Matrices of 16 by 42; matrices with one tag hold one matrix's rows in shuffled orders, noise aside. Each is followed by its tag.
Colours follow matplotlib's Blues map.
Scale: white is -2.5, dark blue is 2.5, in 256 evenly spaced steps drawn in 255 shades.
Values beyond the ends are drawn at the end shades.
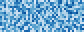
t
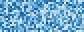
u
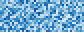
u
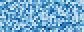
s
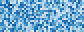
u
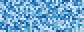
s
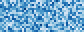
u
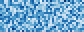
u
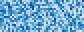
u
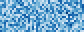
t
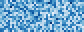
u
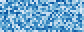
s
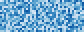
t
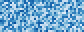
u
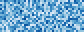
t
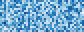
t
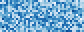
s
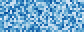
u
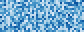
t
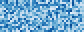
s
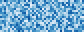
t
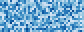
s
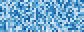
t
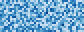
u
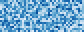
s
